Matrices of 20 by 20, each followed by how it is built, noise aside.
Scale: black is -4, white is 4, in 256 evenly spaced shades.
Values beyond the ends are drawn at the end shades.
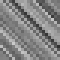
Toeplitz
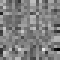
low rank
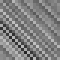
Toeplitz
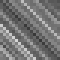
Toeplitz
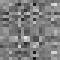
low rank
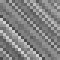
Toeplitz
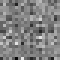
low rank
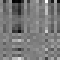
low rank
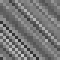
Toeplitz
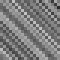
Toeplitz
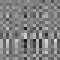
low rank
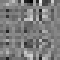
low rank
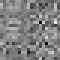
low rank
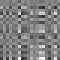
low rank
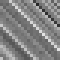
Toeplitz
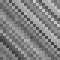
Toeplitz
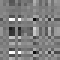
low rank
